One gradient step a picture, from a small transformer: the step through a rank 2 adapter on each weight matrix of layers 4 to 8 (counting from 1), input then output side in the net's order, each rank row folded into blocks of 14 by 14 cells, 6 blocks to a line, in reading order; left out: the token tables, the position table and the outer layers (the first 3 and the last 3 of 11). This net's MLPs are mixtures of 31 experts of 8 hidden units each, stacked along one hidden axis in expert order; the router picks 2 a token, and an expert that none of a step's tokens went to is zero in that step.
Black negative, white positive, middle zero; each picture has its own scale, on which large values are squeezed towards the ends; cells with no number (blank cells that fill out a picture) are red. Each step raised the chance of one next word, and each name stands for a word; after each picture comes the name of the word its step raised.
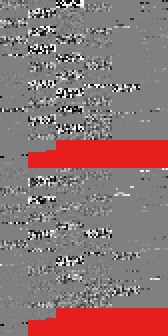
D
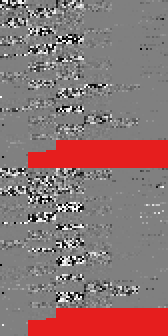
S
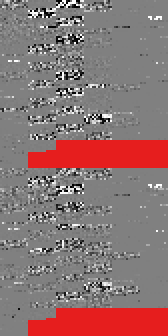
D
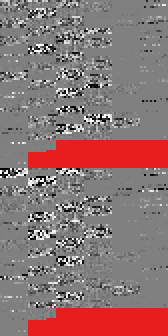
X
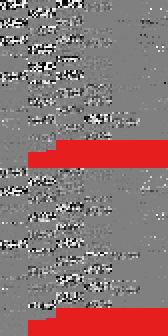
D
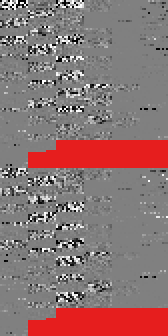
S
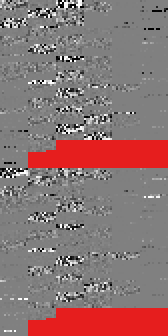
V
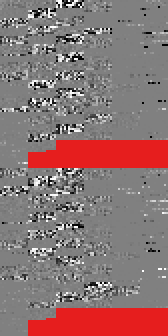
V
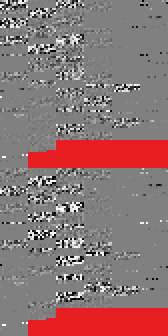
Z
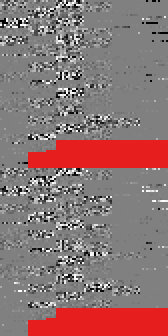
V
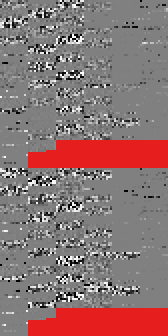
Z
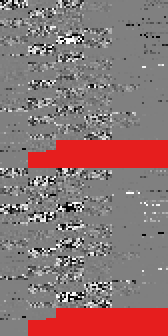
S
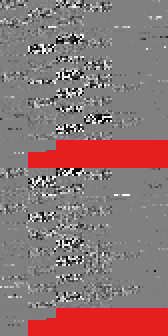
X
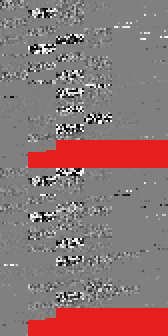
X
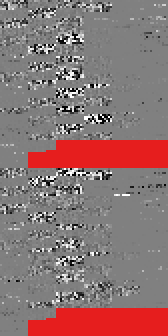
X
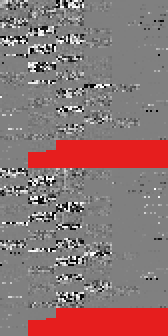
S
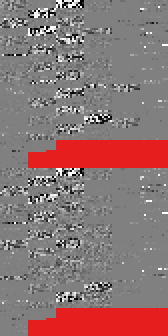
D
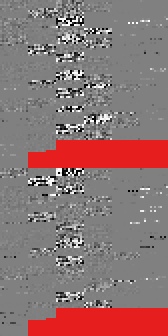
X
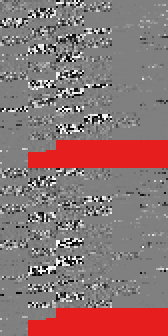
X
